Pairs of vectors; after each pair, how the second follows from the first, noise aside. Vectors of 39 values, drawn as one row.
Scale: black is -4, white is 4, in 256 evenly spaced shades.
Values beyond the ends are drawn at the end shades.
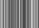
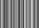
sign-scrambled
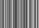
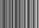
sign-scrambled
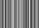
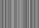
shrunk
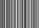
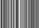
shuffled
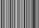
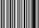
scaled up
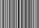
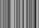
shuffled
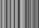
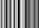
scaled up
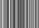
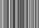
copied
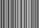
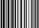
scaled up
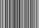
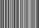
sign-scrambled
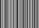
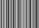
wrapped around
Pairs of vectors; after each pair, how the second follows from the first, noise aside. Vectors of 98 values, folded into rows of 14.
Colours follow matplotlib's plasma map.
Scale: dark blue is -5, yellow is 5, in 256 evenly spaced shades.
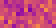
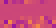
partly zeroed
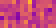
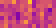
copied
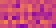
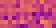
copied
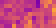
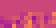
partly zeroed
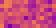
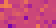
partly zeroed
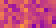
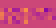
partly zeroed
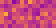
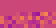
partly zeroed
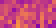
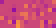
partly zeroed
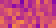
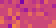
partly zeroed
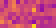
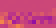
partly zeroed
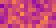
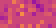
partly zeroed
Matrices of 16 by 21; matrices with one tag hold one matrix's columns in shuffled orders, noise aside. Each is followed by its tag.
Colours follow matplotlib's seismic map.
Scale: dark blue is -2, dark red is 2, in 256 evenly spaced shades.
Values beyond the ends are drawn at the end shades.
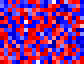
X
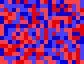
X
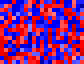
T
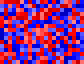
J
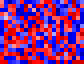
T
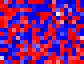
X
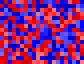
X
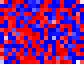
X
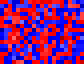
J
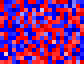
X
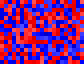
J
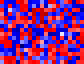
X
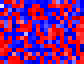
T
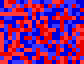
T
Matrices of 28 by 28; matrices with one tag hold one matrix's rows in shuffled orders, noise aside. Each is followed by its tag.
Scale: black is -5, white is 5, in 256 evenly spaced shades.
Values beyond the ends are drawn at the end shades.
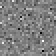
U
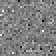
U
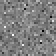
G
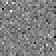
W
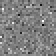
U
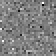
U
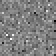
W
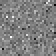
W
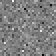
G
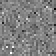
W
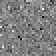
U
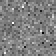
G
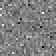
U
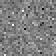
G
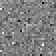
U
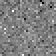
G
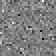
U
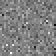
W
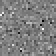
U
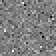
G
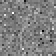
G
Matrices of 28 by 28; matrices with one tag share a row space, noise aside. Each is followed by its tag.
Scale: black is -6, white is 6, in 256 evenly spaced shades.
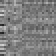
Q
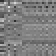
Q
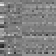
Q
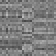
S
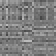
S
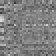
Q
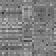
S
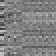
Q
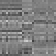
S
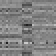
S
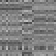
S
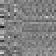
Q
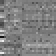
Q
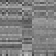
S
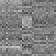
S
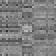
S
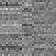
S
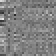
Q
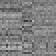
S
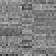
S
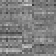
S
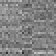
S
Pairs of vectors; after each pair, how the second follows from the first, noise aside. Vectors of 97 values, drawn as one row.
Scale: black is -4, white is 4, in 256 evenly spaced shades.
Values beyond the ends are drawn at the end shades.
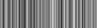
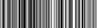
scaled up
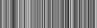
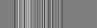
partly zeroed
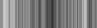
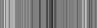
partly zeroed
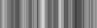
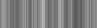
shrunk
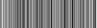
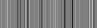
partly zeroed
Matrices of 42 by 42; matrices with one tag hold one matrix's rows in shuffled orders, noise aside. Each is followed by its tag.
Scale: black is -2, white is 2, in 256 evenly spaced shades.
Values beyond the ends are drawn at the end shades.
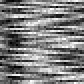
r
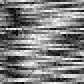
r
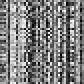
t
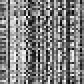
t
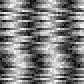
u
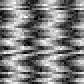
u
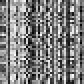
t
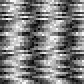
u
